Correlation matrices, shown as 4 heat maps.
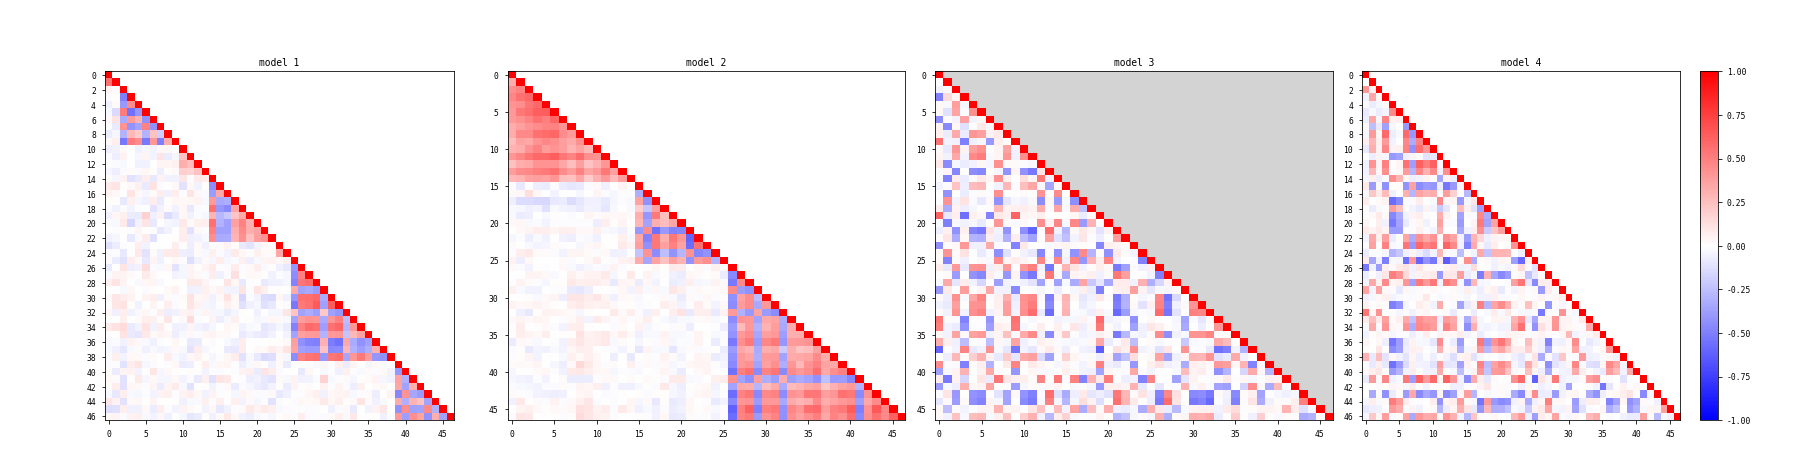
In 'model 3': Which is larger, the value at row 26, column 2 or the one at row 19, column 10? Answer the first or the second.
the first
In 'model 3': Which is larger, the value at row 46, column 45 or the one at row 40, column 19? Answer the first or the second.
the first
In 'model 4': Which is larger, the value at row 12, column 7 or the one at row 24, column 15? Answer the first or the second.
the second
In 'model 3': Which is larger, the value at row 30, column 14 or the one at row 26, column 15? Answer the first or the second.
the second
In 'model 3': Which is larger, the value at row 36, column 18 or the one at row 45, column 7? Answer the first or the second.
the second
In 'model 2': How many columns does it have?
47
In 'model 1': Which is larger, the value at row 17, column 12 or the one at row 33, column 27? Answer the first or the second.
the second
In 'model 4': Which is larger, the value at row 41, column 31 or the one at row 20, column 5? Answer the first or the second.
the first
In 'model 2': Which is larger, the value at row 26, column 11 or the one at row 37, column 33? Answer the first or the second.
the second
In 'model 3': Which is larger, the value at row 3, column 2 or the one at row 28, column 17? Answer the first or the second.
the second
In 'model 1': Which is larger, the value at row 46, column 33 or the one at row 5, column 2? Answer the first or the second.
the second
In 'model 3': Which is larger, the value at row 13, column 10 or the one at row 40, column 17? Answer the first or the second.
the second
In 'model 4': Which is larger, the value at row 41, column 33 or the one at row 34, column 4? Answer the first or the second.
the first
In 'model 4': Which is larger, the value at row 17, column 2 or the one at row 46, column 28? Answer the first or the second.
the second
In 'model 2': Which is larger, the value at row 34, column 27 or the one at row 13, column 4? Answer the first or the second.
the second
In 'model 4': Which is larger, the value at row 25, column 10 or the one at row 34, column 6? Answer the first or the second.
the second
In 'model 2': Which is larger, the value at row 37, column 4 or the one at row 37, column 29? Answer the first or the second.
the first
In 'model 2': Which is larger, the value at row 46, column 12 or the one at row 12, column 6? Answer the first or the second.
the second
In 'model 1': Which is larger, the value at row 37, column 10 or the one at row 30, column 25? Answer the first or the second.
the first
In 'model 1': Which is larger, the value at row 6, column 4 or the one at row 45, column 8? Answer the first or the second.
the first
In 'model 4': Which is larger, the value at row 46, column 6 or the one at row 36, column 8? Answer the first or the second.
the first
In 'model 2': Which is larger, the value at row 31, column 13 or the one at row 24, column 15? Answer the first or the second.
the first
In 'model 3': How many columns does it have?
47
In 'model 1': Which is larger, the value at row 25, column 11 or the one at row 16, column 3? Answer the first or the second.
the second
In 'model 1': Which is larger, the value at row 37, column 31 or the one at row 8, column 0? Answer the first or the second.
the second
